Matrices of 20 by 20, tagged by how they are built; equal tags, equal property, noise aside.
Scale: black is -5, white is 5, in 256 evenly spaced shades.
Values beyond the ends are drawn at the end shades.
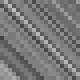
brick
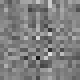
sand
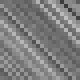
brick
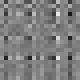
sand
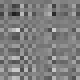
sand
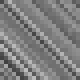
brick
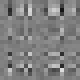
sand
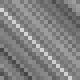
brick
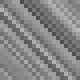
brick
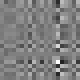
sand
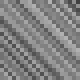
brick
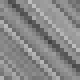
brick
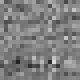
sand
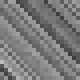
brick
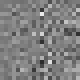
sand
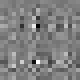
sand
